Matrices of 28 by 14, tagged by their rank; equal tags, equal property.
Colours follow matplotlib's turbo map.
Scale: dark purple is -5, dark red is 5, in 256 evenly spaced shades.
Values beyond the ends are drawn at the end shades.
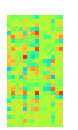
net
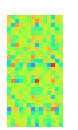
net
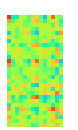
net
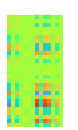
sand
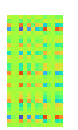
sand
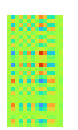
sand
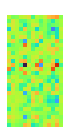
net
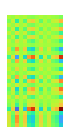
sand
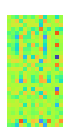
net
